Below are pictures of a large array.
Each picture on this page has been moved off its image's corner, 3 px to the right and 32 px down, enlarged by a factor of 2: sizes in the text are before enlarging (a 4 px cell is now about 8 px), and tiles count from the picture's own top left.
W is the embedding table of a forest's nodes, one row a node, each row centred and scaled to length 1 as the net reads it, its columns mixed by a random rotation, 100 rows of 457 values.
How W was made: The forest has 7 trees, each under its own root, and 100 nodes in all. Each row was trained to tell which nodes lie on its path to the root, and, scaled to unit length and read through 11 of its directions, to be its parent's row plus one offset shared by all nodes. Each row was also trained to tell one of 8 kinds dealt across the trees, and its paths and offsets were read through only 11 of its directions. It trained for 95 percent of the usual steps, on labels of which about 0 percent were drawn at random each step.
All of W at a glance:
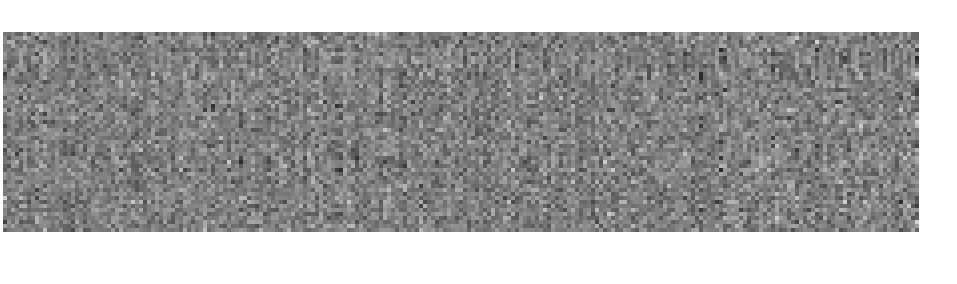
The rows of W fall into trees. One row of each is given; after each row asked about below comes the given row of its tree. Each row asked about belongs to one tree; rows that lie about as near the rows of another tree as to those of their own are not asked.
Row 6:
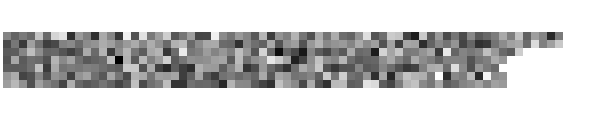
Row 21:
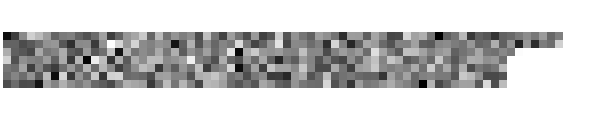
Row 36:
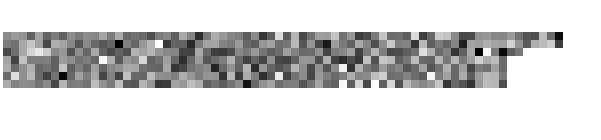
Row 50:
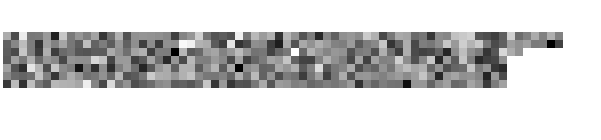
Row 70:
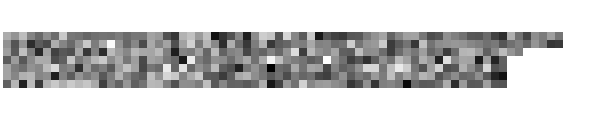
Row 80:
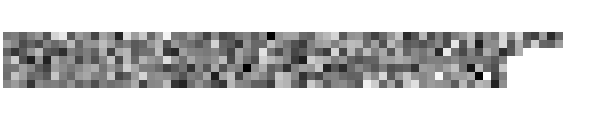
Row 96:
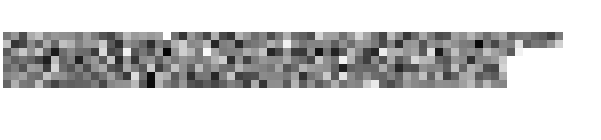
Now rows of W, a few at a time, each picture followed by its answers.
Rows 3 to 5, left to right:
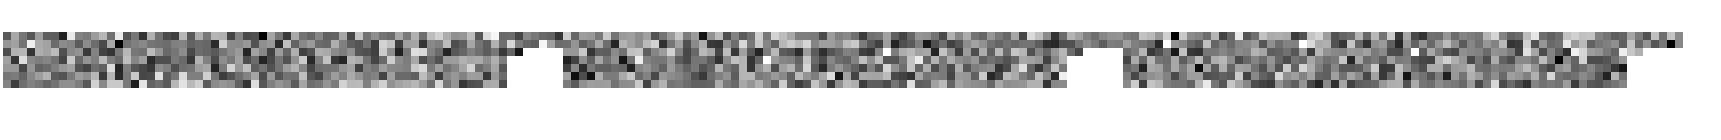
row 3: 50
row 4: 50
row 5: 96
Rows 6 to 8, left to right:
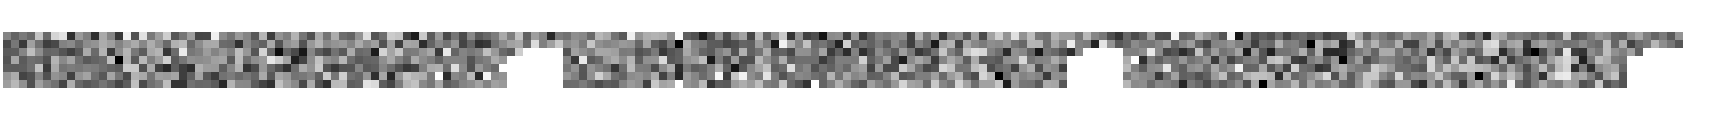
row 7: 50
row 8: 80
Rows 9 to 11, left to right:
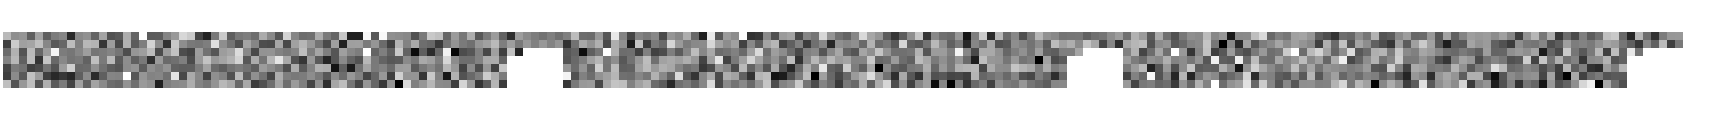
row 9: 6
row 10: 70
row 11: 21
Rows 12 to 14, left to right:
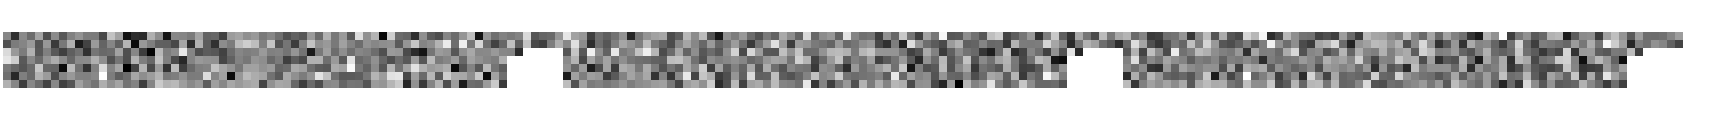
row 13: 80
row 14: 80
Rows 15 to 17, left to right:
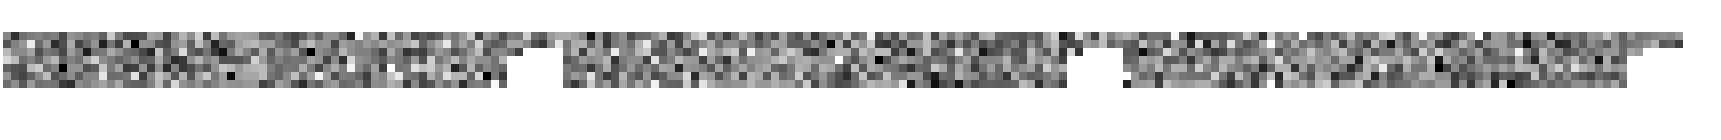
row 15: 50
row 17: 70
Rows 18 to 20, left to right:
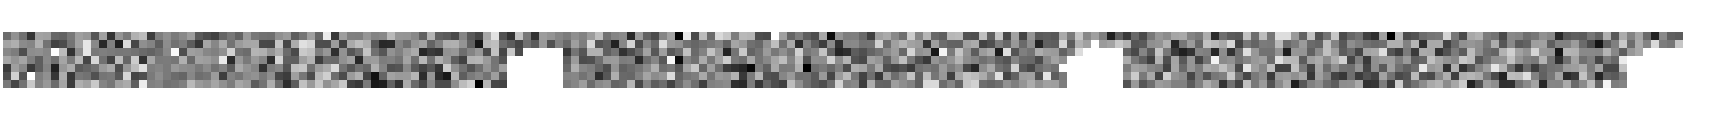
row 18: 21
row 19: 6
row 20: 21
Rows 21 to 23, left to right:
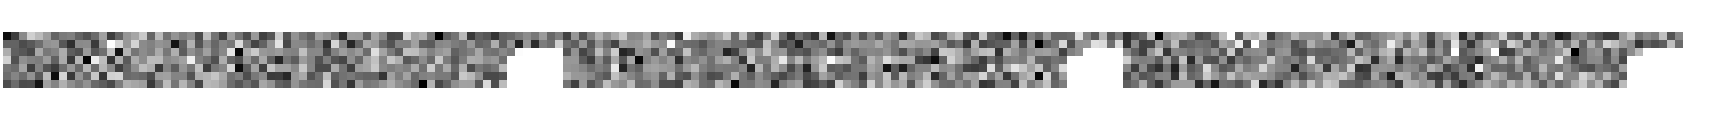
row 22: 70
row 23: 80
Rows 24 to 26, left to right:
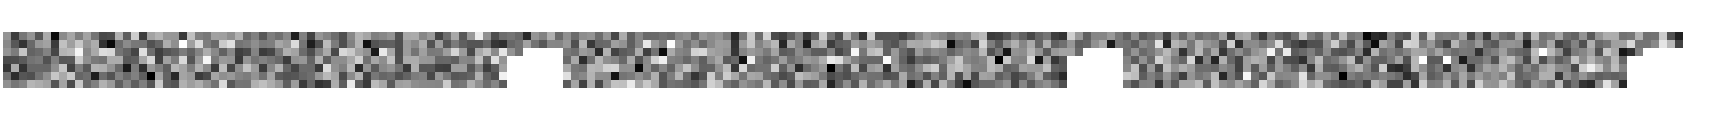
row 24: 96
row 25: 70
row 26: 70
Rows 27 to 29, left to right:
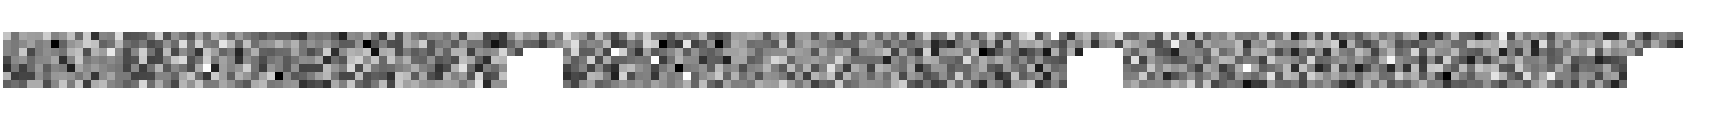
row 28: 50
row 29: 80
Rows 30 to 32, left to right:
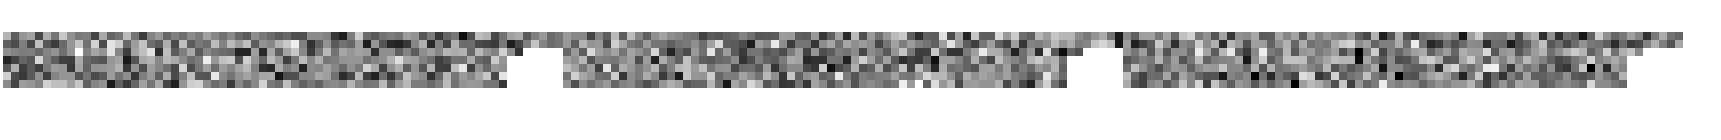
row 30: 70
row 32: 21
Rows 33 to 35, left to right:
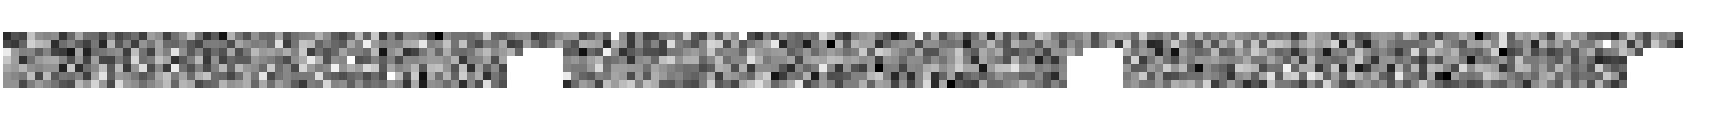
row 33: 21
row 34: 70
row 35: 80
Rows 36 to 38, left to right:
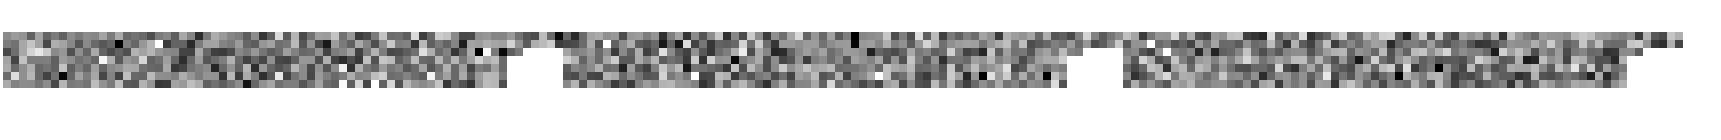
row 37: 96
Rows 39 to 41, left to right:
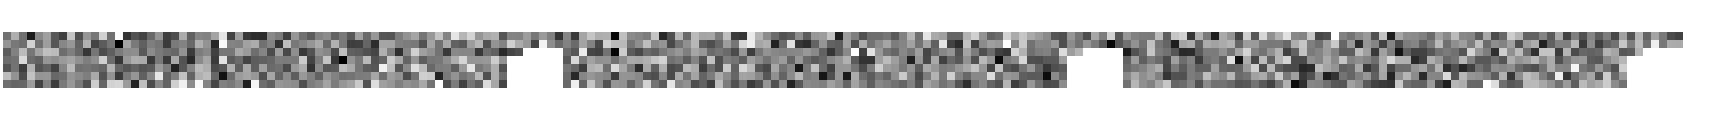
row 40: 96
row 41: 6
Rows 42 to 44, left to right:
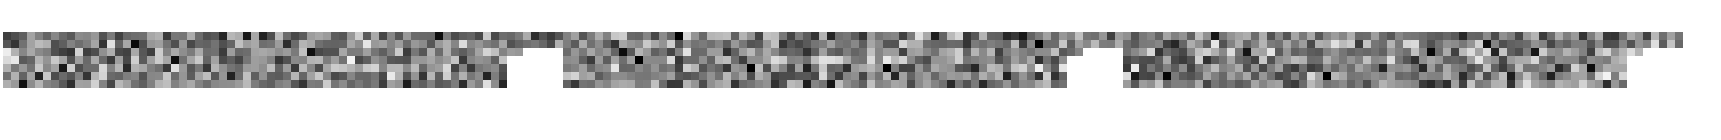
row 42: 21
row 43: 70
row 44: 6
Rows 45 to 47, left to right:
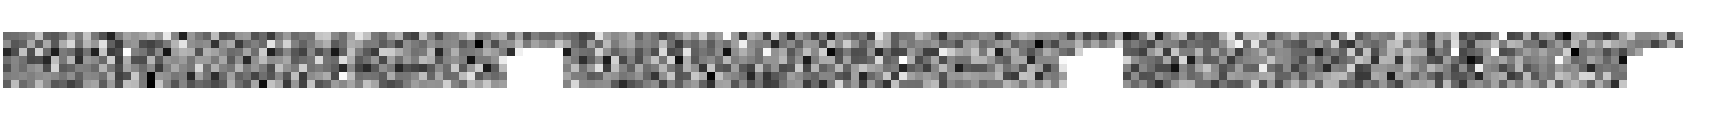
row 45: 96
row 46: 96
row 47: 80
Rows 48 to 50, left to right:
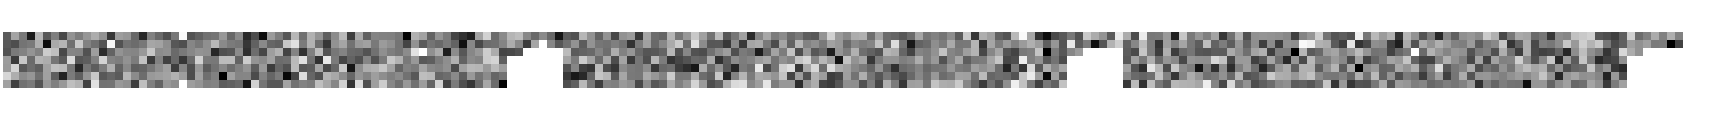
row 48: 70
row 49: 50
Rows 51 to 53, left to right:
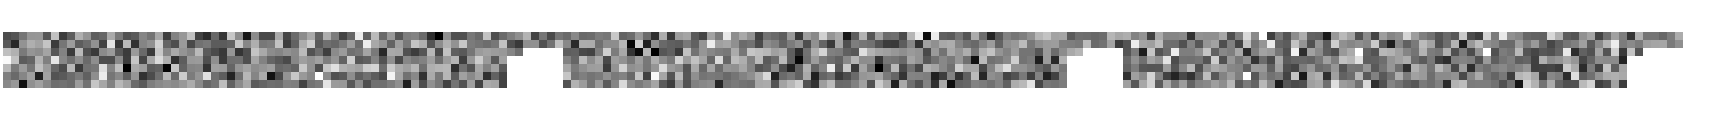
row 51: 21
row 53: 6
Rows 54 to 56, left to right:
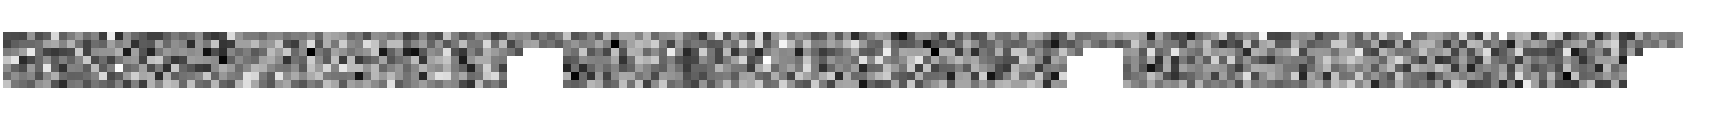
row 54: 80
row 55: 50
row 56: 6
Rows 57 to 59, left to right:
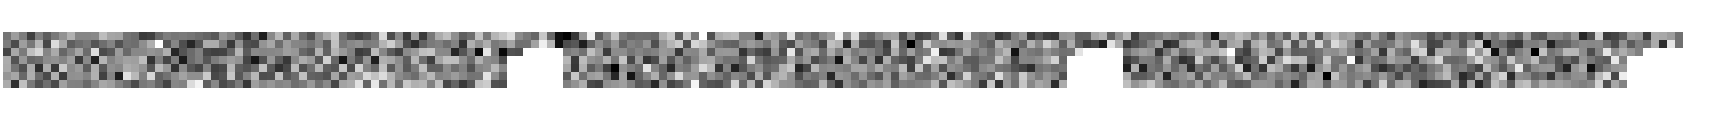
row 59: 6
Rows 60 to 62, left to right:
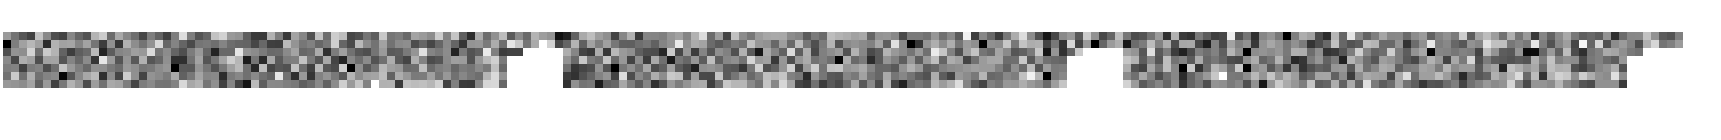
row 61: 50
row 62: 6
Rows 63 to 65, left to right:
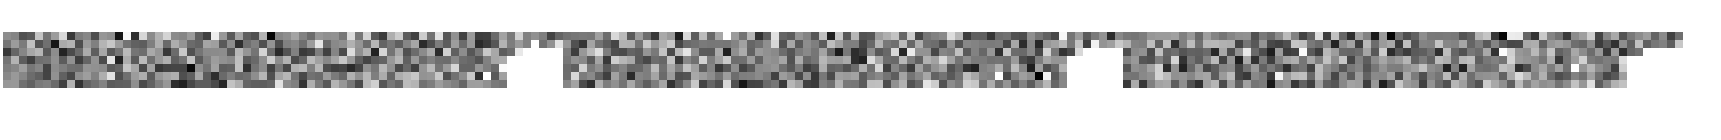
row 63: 6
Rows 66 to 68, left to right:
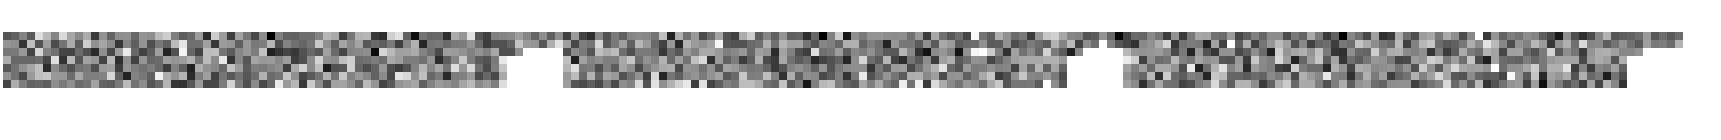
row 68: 21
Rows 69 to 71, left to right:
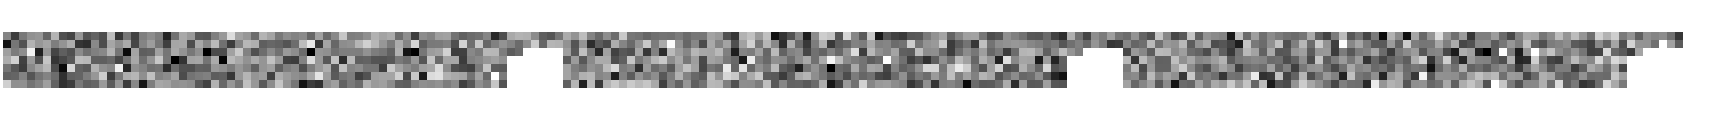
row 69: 6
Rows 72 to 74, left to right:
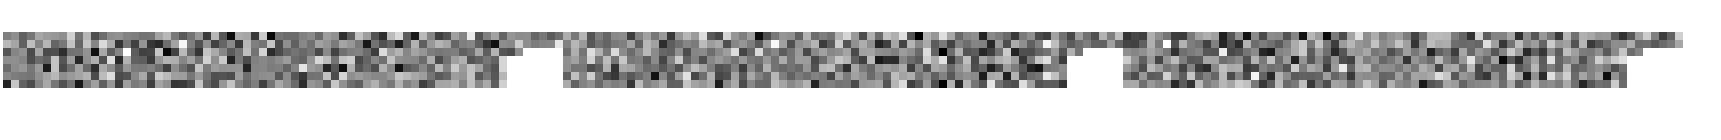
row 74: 96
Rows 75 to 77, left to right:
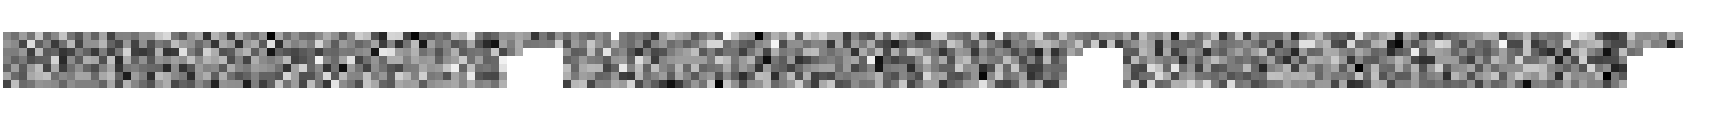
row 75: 50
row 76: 36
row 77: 50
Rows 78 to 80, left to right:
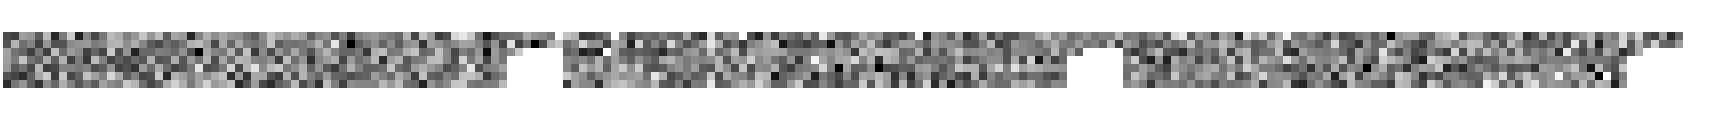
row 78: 50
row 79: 70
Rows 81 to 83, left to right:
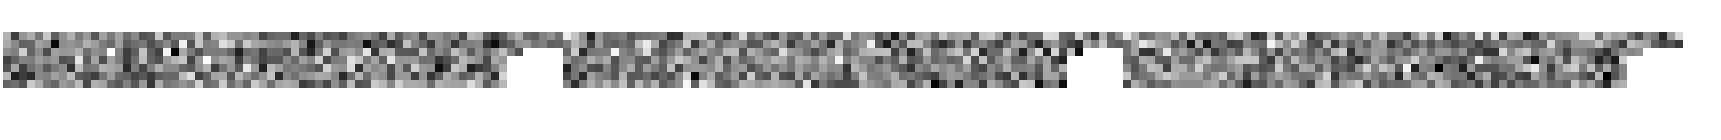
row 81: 50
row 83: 50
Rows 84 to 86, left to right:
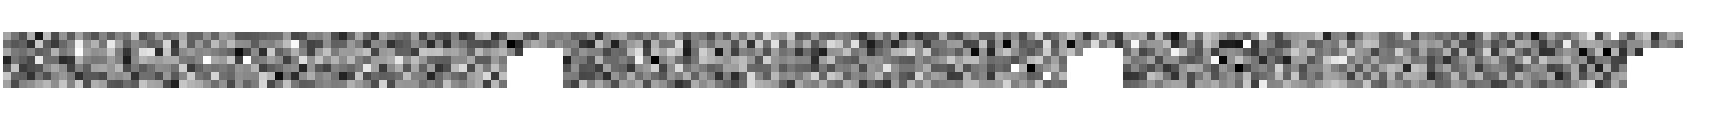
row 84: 70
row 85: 80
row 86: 50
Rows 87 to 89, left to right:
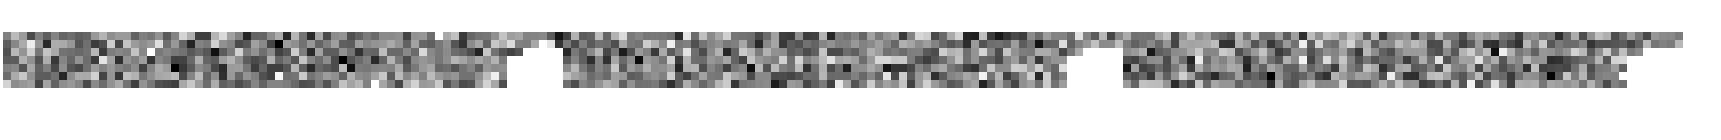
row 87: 6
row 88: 70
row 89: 96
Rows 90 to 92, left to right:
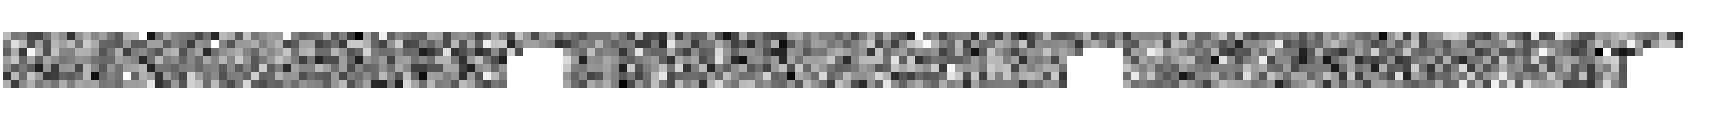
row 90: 80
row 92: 36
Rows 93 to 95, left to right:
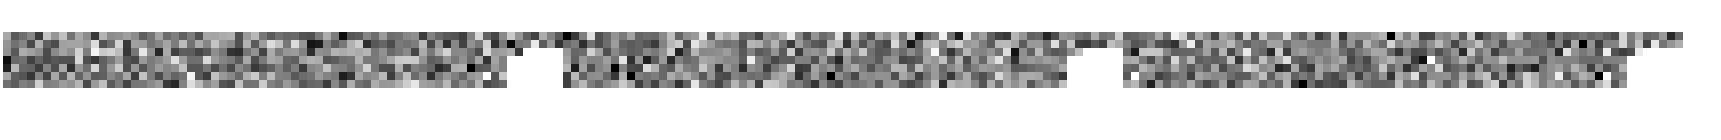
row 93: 80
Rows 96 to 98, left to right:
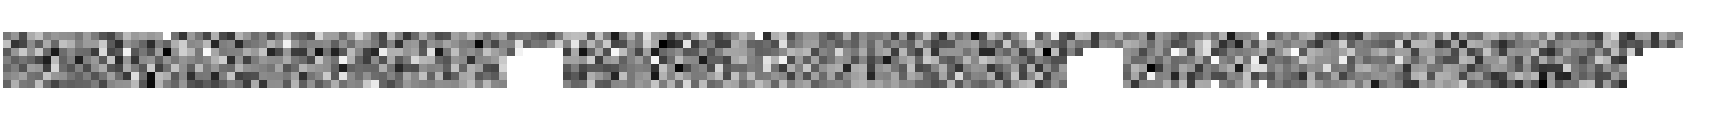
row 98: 21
